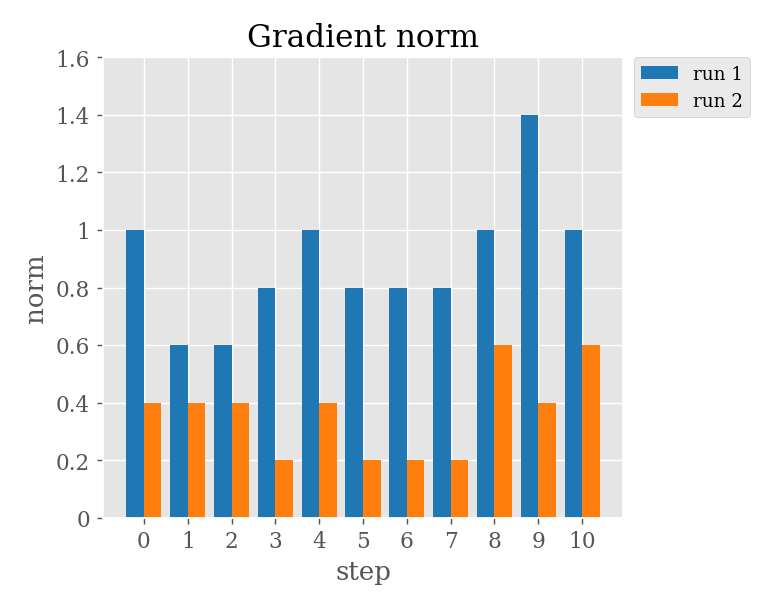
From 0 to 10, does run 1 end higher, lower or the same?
the same
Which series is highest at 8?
run 1
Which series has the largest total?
run 1
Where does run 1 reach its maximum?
9
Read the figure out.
Title: Gradient norm
x-axis: step, ticks 0 1 2 3 4 5 6 7 8 9 10
y-axis: norm, ticks 0 0.2 0.4 0.6 0.8 1 1.2 1.4 1.6
Legend: run 1, run 2
Values:
run 1: 1 0.6 0.6 0.8 1 0.8 0.8 0.8 1 1.4 1
run 2: 0.4 0.4 0.4 0.2 0.4 0.2 0.2 0.2 0.6 0.4 0.6
